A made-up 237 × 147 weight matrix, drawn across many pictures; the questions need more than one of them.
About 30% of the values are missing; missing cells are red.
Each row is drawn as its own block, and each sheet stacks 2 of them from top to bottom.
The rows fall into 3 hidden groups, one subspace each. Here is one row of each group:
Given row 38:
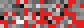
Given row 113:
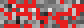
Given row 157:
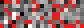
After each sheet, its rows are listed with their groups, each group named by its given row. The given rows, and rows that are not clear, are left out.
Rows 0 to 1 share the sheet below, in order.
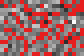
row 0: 38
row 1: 113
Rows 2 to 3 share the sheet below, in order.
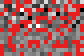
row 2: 113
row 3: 157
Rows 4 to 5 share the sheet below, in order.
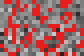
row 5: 113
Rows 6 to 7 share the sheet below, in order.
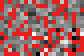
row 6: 38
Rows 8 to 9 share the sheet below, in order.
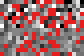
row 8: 113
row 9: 113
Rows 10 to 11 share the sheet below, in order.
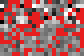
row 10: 38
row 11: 113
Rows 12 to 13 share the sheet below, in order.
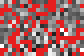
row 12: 157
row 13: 38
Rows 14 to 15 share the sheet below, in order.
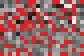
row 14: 38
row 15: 113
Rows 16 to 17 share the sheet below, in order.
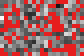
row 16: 38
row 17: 38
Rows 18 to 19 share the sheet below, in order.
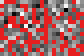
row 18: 157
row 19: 38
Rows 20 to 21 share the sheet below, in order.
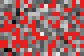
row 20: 113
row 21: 157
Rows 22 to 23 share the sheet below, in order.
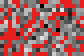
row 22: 157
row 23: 113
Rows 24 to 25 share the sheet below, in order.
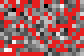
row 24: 38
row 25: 157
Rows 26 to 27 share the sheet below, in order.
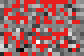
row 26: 38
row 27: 38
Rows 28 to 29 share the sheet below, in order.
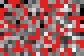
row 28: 113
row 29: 38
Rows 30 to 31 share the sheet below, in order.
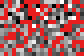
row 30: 38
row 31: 38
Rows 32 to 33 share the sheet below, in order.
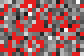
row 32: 113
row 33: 113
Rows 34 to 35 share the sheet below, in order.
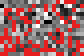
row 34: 38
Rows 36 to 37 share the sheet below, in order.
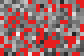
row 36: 113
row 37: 113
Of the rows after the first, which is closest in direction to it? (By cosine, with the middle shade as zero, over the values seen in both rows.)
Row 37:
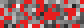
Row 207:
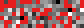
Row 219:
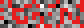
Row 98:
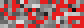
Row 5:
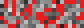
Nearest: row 219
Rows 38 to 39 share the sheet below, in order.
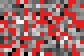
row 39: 157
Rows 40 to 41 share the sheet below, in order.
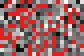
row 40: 113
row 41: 38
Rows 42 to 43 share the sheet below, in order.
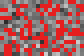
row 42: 157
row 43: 157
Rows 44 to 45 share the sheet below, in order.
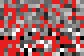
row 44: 38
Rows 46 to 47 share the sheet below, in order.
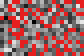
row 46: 157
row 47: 157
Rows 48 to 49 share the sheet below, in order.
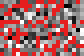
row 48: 38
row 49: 113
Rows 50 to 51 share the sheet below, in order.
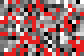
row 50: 113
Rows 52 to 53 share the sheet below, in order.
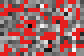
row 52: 157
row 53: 38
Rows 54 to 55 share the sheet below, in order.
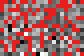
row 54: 157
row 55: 157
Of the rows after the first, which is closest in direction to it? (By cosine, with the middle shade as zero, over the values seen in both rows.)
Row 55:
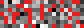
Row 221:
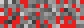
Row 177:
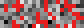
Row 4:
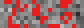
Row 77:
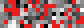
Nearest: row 177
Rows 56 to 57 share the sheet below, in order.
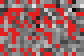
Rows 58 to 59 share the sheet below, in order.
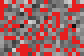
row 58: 113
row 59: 157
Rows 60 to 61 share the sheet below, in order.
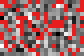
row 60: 38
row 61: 38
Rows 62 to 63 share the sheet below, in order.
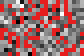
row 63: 157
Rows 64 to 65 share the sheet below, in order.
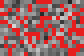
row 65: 38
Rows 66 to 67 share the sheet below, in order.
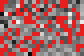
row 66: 113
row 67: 157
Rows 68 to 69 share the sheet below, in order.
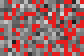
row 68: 38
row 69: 157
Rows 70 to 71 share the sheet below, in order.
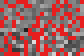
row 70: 113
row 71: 113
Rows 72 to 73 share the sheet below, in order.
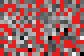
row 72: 157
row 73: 113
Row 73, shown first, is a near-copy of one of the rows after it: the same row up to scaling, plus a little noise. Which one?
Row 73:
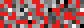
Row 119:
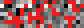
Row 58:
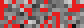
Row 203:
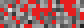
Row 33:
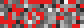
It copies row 203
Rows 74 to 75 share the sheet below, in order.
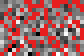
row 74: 113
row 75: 157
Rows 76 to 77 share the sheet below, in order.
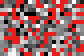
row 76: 38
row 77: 157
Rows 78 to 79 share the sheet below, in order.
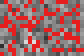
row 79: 38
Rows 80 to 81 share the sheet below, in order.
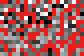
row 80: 38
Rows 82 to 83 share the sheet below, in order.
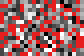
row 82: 38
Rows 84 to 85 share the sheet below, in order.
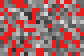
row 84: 38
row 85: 157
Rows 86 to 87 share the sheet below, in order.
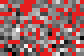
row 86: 113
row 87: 157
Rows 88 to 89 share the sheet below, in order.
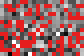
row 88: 157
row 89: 157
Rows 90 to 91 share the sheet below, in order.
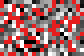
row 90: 113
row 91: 38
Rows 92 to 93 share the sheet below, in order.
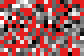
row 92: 113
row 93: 113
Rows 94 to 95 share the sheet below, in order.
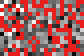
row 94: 113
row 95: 113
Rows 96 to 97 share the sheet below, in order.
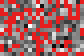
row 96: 157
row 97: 157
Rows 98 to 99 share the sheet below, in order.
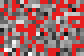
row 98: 38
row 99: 157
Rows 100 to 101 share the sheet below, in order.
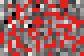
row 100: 157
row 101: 157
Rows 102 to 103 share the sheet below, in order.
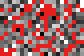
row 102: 113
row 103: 157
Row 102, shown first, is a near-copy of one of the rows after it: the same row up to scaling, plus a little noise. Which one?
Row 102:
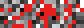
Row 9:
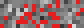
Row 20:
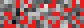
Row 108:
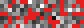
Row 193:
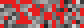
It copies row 108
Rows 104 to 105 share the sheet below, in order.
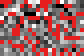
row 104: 38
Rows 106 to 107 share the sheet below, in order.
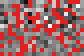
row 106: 113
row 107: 38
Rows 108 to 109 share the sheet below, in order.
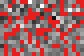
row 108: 113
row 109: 38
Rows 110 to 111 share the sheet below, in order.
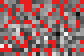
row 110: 157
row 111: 38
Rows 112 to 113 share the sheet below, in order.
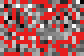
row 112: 113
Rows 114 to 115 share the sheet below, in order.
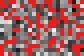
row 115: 113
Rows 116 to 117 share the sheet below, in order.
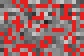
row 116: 38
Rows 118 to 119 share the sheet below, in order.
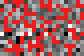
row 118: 113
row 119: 113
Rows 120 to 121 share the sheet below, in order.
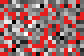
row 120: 157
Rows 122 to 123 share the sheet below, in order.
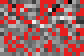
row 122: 157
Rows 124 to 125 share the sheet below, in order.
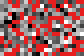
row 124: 157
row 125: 38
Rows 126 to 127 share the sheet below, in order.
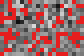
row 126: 38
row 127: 113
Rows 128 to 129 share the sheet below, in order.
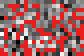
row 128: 38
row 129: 113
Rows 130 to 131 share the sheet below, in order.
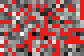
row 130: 157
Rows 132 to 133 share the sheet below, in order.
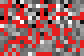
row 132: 38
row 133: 157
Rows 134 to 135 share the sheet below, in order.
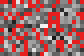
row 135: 157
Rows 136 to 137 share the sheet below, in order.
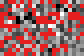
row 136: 38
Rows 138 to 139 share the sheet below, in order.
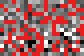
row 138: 38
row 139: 38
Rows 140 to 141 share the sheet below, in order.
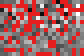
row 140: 157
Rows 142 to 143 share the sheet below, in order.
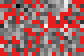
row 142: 113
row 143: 38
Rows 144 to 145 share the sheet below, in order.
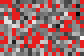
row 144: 157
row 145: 113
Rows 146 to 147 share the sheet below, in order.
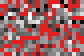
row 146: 38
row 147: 113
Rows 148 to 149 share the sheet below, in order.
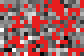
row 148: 38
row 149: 157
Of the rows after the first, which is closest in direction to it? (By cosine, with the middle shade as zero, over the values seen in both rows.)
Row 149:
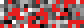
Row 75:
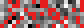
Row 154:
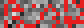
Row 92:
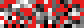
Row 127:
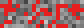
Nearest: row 75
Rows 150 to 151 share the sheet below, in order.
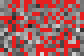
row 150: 157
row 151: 113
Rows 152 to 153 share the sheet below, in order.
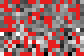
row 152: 113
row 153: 113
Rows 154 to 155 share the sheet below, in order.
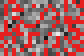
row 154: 157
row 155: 38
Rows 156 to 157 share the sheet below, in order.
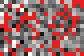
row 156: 113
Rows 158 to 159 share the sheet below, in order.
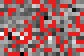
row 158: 38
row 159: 113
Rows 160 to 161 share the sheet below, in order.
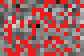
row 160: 113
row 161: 113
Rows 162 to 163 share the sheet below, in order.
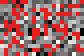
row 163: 113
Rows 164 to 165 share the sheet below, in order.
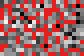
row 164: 157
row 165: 38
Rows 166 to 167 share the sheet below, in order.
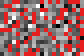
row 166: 157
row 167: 113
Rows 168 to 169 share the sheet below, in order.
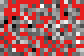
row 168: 157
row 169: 157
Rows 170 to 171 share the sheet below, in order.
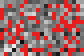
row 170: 38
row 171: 157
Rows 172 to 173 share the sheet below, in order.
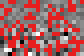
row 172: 38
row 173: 157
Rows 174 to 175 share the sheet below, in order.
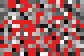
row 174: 157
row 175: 157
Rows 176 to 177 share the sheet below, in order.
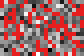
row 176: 38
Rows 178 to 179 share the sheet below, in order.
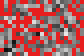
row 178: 157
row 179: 157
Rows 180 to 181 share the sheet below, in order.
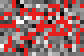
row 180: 38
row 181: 38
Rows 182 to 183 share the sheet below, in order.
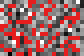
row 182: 113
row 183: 157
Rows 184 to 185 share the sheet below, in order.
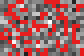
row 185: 157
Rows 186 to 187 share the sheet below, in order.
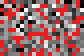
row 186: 113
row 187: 38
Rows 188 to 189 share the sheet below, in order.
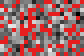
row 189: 38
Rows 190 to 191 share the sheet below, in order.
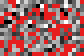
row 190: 157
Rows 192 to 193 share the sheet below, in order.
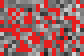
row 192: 157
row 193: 113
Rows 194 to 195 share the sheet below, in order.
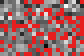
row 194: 38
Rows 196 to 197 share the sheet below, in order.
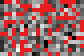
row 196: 157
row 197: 38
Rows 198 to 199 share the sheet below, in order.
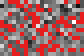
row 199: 38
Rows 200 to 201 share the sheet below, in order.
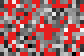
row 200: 157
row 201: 113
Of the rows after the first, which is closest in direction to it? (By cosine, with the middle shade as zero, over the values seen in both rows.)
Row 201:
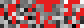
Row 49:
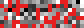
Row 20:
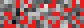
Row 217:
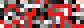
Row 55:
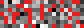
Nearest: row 49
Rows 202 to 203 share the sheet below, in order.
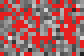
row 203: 113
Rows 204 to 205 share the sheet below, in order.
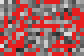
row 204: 157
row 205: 38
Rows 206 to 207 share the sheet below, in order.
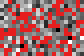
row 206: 113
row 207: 113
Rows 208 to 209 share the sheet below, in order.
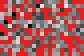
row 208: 157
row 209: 113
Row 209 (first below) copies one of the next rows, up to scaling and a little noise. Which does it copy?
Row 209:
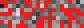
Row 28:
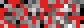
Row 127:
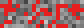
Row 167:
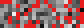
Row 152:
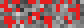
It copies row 152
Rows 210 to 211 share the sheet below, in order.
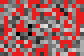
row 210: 157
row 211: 113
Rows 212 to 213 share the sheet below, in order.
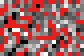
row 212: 157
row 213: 157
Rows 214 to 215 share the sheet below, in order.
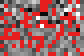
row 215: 113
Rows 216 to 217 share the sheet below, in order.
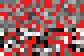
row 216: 38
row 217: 38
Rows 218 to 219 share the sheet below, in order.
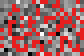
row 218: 157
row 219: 157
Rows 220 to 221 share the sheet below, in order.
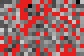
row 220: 113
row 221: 157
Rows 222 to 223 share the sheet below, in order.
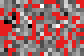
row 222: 157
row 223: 157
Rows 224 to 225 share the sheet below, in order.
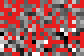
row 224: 38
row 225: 38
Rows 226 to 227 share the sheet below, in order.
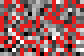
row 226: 113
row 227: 157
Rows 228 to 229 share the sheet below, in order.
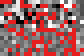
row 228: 38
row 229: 157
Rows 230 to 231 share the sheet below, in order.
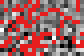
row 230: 157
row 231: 157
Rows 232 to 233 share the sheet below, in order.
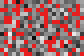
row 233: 113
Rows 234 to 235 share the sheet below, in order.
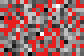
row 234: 38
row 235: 157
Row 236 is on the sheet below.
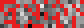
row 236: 157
